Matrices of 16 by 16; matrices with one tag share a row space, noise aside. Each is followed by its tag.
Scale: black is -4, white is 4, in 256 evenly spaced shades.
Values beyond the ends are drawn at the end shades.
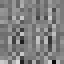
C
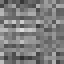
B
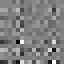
C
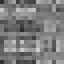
B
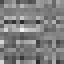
B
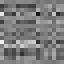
B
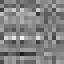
B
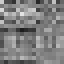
B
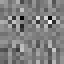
C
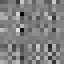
C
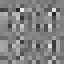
C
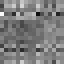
B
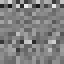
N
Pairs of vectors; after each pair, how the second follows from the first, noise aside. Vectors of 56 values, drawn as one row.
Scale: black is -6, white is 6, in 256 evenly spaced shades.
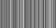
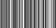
scaled up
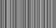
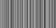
wrapped around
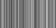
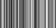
scaled up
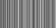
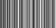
scaled up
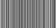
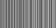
wrapped around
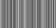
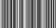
scaled up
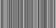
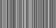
wrapped around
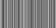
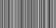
wrapped around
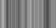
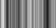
scaled up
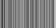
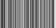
scaled up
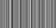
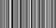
scaled up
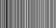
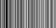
scaled up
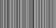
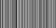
wrapped around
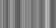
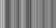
wrapped around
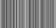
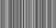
wrapped around
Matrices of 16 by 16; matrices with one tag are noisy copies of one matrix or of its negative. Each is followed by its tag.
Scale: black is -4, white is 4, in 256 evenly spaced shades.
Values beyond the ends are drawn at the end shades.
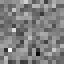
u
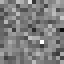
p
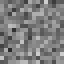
u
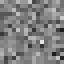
p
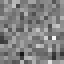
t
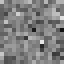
p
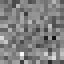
t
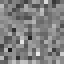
u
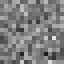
t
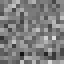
t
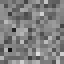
u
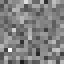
u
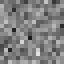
u
